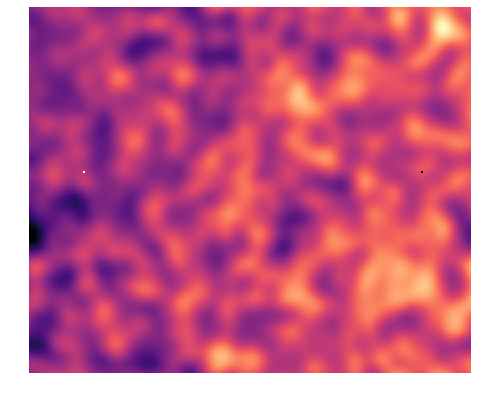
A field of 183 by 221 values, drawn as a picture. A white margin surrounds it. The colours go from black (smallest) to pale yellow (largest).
Two lone cells stand out: one far higher and one far lower than their neighbours. The texture varies smoothly and slowly. No regular stripes run through it. Values rise toward the right.
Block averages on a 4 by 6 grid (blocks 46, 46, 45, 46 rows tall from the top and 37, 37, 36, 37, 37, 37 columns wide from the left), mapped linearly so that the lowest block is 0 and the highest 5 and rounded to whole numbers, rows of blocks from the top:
1 2 1 3 4 5 / 1 2 3 4 3 4 / 0 2 3 3 5 4 / 1 2 4 4 4 5
